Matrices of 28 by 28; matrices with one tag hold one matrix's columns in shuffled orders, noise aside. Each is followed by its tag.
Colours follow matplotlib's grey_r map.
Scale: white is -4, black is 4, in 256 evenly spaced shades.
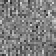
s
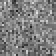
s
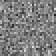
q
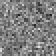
q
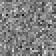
q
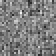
s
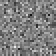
q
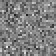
q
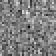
s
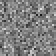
q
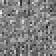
s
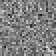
q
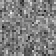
s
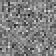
q
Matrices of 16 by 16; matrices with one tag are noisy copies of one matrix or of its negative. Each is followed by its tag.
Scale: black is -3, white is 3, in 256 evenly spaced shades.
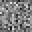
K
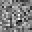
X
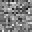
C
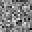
X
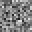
X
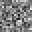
X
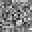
X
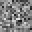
X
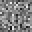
K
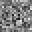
X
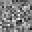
X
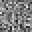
K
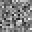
X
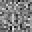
K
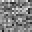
C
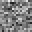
C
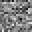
C
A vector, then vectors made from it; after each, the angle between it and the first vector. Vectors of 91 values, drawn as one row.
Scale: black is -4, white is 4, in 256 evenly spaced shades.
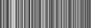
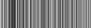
nearly opposite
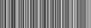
partly opposed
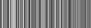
nearly parallel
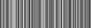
nearly parallel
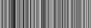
nearly opposite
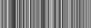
nearly opposite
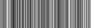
partly opposed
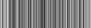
partly opposed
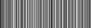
partly aligned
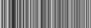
nearly opposite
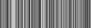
nearly parallel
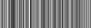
nearly opposite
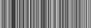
nearly opposite
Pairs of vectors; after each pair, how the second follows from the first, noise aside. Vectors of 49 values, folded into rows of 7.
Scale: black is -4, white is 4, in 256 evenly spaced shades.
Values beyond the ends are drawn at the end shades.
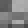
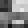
scaled up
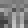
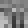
negated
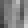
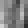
negated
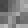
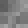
shrunk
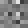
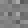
shrunk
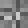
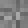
shrunk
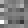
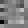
negated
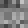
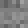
shrunk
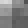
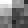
scaled up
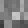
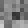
negated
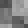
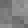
shrunk
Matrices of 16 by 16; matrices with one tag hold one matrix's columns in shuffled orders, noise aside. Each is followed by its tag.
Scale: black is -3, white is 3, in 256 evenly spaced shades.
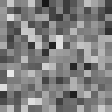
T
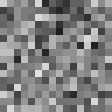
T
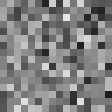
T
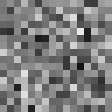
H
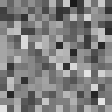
T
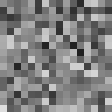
T
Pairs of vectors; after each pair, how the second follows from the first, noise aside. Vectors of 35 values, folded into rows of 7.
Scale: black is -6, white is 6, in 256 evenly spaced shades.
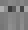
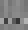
reversed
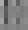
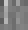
negated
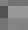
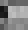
scaled up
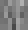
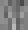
negated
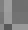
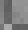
negated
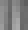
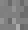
partly zeroed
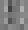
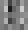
scaled up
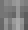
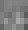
partly zeroed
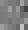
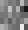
scaled up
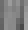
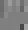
partly zeroed
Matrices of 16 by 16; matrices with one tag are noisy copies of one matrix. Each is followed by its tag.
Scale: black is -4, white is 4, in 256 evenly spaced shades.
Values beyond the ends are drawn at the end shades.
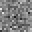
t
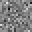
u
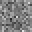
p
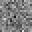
p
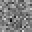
p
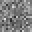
p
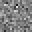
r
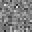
r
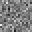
u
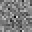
p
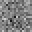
p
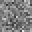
p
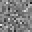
u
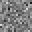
u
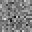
p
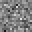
r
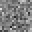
t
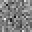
p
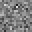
r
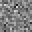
r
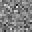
r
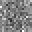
p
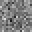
p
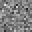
r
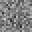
p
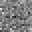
t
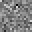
r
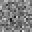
p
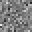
u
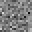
t
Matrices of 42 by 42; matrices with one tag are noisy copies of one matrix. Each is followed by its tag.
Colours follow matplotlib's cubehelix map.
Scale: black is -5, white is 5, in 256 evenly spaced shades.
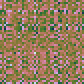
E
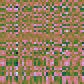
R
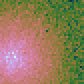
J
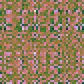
E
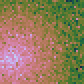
J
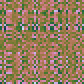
E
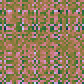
E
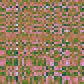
R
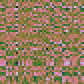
R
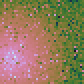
J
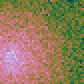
J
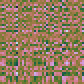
R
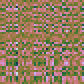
R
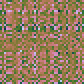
E
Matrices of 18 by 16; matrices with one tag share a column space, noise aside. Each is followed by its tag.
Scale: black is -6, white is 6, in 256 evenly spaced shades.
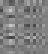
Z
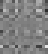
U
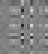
Z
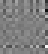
U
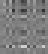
U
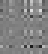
U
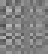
Z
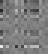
U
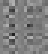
Z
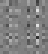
Z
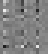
U
